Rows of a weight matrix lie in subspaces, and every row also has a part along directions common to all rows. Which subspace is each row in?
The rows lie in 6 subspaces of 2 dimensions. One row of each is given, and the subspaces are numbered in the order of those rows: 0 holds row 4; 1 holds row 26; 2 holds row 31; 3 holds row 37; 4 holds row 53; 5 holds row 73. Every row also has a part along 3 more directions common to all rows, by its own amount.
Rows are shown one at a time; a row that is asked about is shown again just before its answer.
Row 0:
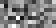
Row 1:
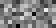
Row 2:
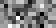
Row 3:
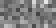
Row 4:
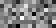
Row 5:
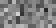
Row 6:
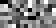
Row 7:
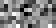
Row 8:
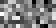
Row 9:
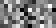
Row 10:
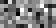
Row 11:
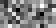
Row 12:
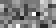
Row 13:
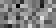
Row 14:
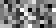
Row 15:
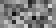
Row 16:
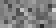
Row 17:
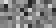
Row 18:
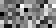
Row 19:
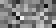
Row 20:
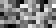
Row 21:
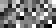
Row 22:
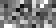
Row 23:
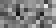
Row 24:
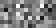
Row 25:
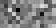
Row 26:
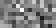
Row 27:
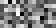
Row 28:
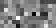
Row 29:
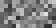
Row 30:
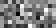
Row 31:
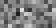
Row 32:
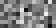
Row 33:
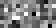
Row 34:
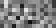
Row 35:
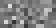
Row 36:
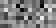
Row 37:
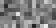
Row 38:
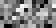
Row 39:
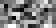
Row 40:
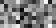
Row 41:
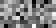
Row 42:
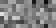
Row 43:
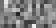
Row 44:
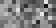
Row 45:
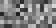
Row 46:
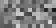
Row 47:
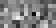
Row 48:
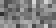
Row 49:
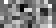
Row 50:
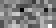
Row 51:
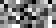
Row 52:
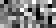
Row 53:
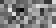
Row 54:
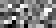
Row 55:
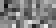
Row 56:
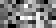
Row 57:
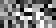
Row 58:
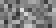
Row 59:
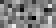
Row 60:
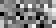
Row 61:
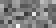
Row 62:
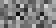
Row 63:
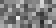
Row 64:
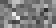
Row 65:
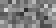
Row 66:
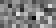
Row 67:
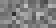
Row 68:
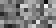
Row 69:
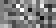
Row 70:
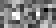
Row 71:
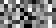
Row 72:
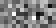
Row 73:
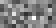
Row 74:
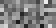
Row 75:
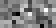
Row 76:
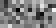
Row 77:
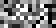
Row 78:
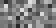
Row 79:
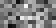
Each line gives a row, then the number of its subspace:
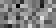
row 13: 1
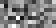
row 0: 3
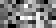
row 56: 4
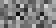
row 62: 5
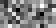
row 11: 4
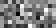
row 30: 1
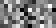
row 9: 2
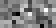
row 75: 5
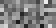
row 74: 2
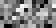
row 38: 3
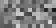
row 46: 0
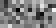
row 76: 4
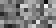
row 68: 4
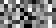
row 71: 2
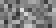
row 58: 2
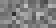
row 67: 5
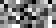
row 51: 2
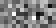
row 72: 5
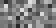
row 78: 5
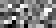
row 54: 2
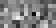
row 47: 0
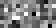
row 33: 0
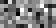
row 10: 1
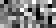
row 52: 4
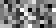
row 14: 2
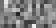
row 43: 3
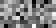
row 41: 3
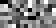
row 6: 5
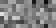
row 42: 3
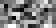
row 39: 3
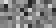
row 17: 5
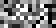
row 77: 1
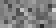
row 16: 2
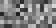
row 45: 4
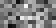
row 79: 4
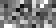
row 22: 3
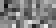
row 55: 3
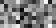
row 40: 2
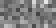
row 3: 3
